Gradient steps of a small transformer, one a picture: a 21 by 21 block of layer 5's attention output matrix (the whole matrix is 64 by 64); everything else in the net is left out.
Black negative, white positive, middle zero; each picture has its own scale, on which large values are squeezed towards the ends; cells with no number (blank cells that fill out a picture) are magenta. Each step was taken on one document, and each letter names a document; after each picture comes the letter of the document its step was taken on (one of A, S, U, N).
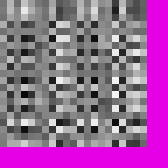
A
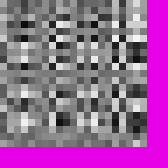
A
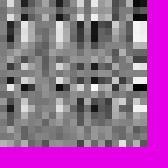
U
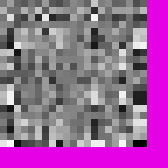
U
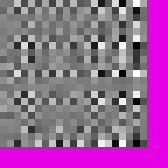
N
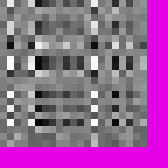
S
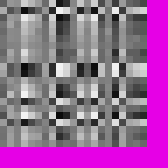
A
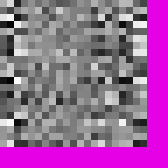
U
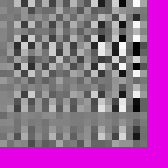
N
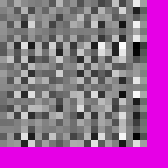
N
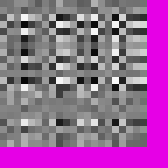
A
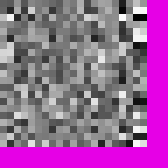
U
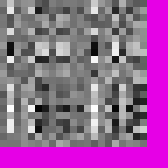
S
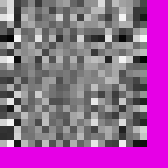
U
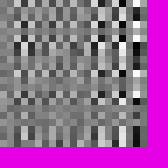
N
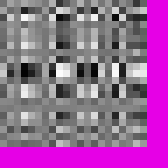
A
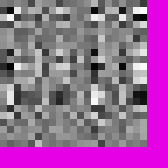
U
